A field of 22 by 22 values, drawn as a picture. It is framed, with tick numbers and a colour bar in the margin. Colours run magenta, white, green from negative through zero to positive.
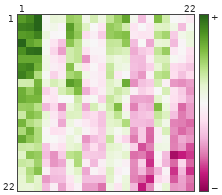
Slope: up to the top left. Grain: streaks running down. Ninth with the highest average: top left. Ninth with the lowest average: bottom right. Average level on the scale: 50%. Stripes: upright, repeating 4 times.
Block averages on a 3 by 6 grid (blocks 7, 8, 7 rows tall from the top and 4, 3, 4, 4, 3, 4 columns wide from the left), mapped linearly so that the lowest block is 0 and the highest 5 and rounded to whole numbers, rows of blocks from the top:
5 3 2 3 2 2 | 4 2 2 2 1 1 | 3 1 1 2 0 0
